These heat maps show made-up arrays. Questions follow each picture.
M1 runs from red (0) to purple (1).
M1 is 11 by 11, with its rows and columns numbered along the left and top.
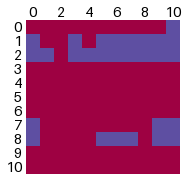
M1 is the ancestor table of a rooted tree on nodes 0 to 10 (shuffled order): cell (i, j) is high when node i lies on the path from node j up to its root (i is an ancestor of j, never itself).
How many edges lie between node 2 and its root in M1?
0
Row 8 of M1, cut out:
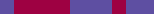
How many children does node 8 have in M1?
3
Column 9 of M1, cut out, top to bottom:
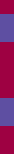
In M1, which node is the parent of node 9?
7
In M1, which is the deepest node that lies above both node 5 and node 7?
8
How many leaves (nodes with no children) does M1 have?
6
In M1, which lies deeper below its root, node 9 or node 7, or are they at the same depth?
node 9
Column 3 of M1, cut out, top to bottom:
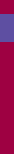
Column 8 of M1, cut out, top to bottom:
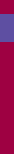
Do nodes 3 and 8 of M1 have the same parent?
yes
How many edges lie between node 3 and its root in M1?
2
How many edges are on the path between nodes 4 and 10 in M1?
6
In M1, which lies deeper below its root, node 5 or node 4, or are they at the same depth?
node 5
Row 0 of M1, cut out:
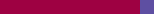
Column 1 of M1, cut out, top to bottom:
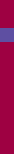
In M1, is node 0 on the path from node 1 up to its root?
no
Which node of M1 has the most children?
8
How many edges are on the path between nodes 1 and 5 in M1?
2
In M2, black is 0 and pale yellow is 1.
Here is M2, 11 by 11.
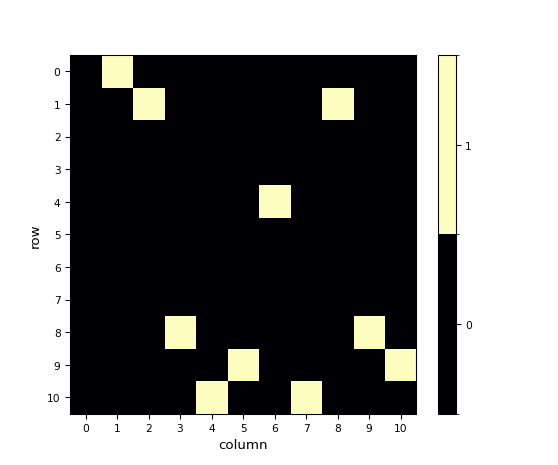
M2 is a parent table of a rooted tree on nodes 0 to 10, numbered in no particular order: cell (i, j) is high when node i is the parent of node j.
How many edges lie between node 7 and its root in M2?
5
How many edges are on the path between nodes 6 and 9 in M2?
3
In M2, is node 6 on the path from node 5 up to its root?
no
